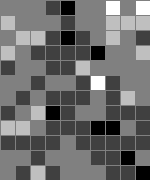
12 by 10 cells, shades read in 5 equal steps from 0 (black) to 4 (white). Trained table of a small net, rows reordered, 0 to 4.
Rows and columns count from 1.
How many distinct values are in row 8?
4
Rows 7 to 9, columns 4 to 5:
1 1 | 0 1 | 1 1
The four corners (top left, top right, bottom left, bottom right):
2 4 2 0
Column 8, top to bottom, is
4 3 3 2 2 1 1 1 0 1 1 1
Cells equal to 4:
3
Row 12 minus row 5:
1 -1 1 0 1 -1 0 -1 -1 -2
